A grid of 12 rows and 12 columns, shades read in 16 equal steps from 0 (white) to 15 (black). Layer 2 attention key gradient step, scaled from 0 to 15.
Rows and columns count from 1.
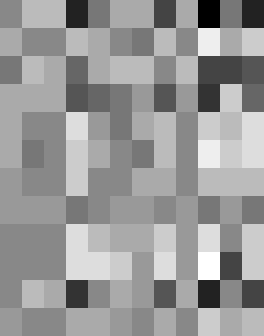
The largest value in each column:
8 8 7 13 9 8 8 11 7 15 11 13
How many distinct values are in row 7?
5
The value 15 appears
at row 1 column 10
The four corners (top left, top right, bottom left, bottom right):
7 13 6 4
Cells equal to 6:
17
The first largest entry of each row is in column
10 7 10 10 6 2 2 4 1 11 10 2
